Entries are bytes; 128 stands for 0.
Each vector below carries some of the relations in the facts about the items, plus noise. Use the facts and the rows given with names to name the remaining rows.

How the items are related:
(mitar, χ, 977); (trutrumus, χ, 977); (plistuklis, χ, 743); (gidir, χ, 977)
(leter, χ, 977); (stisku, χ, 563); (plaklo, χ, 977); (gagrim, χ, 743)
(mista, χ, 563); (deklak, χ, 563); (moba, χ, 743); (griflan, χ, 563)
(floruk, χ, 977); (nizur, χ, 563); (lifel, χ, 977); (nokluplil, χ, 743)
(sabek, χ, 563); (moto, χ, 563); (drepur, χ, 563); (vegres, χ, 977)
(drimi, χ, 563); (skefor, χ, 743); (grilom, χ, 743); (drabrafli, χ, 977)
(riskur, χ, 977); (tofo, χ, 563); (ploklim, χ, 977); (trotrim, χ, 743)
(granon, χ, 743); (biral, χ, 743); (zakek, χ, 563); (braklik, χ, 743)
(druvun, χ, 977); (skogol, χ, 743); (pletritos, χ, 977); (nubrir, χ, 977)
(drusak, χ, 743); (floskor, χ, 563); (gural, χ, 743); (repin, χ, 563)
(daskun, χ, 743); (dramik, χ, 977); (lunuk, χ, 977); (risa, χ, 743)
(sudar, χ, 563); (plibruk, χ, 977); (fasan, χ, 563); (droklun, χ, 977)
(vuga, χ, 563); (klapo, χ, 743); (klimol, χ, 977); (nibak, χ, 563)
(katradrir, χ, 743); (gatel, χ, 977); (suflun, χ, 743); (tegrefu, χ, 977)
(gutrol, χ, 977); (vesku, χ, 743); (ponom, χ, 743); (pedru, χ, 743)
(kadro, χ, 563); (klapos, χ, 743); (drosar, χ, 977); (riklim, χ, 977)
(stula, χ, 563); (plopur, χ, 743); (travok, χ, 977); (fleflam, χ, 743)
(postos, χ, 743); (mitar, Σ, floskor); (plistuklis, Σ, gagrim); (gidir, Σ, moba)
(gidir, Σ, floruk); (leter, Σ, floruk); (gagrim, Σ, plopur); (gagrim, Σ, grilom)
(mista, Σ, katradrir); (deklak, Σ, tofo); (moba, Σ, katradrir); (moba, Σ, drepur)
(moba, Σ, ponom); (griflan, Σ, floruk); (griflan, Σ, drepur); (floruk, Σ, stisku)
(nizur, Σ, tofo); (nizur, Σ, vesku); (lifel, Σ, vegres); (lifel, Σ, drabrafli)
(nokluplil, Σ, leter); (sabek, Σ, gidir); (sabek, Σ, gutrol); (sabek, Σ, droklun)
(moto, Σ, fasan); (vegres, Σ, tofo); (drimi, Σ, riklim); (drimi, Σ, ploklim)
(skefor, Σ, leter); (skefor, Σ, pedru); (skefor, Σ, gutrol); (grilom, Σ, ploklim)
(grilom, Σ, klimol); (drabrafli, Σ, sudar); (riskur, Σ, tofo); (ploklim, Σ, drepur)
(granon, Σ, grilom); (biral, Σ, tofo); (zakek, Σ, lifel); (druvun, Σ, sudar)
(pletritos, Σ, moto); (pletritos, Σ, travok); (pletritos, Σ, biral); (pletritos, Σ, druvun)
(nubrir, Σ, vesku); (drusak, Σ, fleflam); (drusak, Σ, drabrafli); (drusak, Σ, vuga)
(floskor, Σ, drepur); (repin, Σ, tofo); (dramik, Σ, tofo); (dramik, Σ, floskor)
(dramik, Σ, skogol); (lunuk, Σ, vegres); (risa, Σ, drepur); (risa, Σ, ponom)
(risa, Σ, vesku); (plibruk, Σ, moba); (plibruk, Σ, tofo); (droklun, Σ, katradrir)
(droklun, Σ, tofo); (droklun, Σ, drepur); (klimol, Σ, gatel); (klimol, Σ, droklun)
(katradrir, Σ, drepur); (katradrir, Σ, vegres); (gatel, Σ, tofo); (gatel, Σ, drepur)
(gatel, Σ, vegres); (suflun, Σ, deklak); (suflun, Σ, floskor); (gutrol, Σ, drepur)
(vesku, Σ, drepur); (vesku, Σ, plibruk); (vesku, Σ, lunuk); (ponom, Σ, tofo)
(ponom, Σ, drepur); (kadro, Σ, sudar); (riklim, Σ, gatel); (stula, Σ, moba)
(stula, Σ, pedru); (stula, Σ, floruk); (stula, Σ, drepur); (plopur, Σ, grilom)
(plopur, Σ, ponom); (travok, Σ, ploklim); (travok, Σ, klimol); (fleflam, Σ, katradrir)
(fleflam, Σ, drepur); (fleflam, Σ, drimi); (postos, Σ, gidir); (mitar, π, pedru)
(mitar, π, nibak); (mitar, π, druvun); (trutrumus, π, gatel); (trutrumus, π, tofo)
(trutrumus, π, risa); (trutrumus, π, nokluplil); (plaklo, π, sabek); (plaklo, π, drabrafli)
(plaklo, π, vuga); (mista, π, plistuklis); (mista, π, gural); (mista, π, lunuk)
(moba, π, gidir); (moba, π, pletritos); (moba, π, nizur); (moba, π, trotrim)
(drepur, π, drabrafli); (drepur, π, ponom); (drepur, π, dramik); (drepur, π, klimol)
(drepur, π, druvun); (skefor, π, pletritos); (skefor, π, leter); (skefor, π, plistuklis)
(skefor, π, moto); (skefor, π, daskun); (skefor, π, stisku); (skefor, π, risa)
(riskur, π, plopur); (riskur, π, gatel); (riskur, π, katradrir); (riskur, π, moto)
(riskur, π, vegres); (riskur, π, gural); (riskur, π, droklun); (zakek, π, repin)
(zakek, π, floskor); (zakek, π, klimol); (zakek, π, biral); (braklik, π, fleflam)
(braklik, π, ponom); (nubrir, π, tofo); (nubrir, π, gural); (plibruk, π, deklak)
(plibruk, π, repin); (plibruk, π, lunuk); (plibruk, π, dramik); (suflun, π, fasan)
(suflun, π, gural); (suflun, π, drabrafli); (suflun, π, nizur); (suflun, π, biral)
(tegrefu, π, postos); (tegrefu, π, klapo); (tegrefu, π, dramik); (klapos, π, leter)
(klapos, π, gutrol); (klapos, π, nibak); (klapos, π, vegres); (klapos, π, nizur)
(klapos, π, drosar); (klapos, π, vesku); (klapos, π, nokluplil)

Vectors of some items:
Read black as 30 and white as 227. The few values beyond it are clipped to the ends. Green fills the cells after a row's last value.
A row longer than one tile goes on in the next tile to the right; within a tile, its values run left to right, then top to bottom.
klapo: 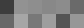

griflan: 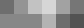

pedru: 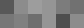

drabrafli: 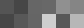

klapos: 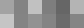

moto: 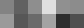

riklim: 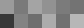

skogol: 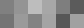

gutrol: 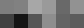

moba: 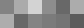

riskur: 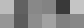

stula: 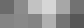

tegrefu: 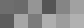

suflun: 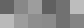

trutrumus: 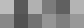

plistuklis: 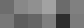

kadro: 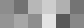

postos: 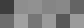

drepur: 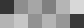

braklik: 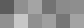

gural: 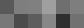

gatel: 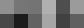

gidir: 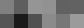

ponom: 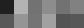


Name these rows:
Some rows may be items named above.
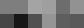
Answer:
gutrol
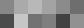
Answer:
grilom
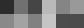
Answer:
repin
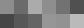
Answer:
floruk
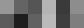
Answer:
vegres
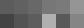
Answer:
lunuk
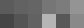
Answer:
lunuk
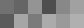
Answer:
tegrefu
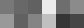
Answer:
tofo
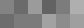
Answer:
mitar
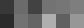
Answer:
dramik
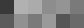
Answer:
fleflam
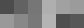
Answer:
fasan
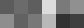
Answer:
nizur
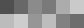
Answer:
zakek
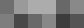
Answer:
vesku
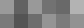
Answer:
nubrir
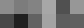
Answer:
droklun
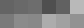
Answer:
plibruk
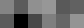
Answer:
leter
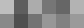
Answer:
trutrumus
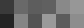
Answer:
klimol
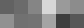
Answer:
nibak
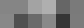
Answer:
daskun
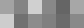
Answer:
skefor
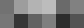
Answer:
risa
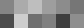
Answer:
grilom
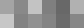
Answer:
klapos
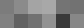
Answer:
trotrim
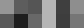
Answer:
vegres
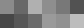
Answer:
floruk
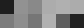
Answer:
floskor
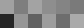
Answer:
travok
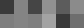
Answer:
biral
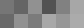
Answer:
plaklo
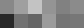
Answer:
ploklim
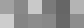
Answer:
klapos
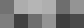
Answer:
katradrir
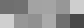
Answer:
mista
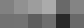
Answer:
plopur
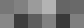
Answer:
nokluplil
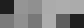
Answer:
floskor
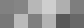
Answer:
drimi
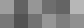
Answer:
nubrir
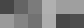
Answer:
fasan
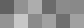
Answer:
braklik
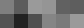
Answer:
gidir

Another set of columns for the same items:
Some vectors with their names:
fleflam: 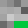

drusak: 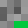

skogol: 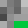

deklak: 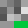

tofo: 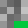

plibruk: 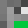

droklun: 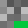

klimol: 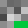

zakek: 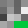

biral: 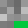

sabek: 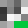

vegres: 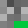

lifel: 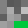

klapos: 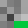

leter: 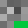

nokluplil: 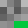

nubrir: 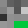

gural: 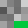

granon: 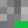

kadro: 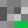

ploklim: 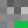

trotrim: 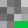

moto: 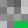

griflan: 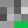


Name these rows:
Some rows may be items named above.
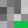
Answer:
fasan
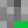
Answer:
risa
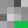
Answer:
ponom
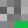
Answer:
stisku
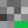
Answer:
trutrumus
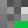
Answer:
riskur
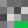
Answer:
dramik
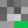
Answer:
drabrafli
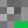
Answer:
leter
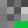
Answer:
riskur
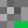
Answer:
leter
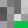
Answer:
nibak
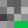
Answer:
trutrumus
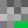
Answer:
druvun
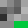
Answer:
suflun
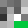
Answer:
plaklo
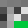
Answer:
tegrefu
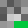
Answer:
drabrafli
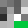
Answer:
plaklo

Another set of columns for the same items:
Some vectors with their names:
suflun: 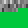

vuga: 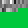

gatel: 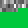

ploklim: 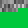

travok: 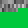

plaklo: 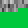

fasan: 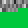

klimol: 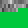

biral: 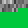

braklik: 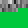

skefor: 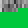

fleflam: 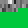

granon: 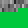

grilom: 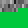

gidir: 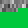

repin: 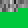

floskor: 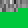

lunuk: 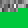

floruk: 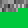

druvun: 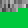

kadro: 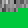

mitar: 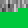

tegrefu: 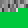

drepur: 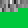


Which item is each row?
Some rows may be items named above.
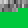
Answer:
klapos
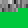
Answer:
braklik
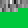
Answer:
drepur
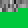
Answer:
deklak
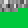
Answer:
riskur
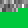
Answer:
leter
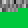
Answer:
fasan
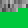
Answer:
druvun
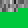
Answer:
repin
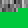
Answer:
pedru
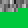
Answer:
nizur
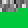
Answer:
tofo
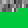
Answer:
vesku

